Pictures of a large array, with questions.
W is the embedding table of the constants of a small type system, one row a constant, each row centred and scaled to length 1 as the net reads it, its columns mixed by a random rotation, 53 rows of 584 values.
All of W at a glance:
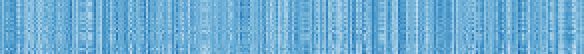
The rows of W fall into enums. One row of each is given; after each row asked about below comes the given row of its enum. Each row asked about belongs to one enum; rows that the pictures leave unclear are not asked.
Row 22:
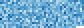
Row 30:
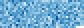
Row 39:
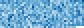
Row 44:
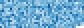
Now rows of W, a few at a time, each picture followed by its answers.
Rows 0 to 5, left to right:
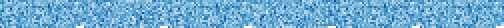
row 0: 44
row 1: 30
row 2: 44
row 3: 39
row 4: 44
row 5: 44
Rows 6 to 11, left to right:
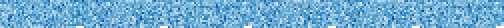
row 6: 39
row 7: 30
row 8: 44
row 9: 30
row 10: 30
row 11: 44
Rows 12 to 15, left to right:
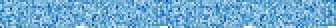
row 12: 44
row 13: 39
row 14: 44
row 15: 39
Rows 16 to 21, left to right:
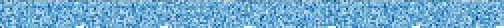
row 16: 44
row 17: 44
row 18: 22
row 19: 39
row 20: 44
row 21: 30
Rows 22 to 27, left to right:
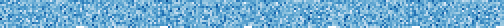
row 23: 39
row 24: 44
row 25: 30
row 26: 39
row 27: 30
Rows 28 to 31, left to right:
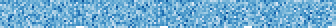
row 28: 39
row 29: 39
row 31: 30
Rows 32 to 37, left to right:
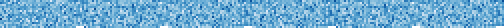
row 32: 22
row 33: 44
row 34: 39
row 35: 39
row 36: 44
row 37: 39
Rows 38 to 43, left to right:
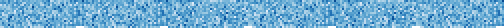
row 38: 39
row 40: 30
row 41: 39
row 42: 30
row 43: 39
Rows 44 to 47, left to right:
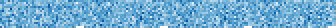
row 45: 30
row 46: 30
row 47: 30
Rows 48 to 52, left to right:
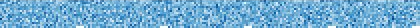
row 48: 22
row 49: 22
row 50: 44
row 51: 30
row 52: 30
